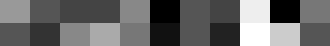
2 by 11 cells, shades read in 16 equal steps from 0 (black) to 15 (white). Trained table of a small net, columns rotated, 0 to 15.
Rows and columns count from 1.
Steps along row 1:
down down same up down up down up down up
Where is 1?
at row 2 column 6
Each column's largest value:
9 5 8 10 8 1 5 4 15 12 7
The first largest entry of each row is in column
9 9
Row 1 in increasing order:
0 0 4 4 4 5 5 7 8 9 14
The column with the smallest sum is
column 6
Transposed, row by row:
9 5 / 5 3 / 4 8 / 4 10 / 8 7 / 0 1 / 5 5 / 4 2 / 14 15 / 0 12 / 7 5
